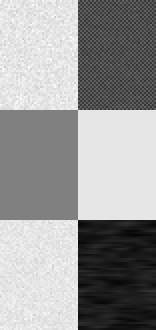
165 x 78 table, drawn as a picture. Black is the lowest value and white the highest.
The table splits into 3 rows of 2 panels. Panel 1,1: very high, fine-grained, faint in contrast. Panel 1,2: low, checkered. Panel 2,1: middling, flat. Panel 2,2: very high, flat. Panel 3,1: very high, fine-grained, faint in contrast. Panel 3,2: very low, streaked across, faint in contrast.
